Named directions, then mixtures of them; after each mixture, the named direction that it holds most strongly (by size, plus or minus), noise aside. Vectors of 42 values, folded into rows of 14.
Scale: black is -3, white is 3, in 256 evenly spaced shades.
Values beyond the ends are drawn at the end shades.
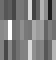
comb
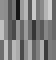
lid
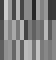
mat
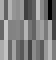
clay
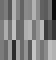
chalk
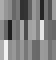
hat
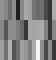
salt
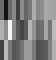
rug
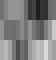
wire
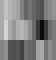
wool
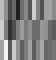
lid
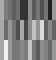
hat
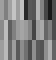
clay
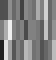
rug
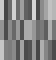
mat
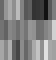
wire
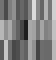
rug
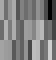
clay
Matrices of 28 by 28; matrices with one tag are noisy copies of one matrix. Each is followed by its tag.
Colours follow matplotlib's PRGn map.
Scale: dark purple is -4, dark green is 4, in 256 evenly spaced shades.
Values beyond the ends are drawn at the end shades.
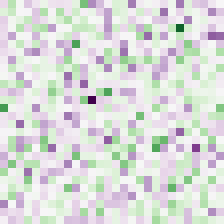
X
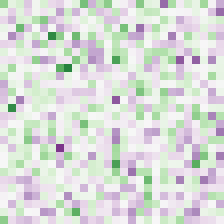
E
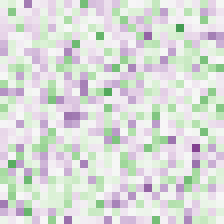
X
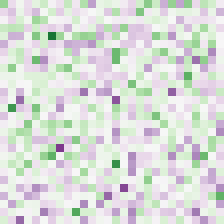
E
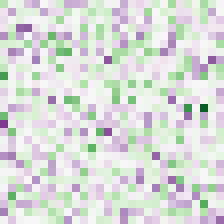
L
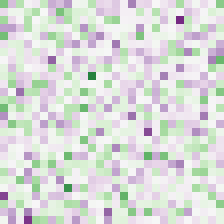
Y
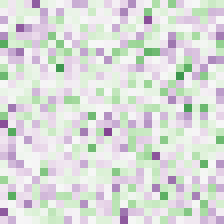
L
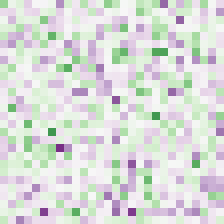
E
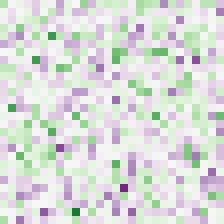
E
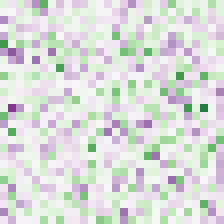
L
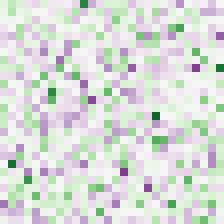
X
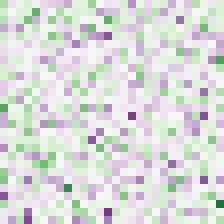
Y
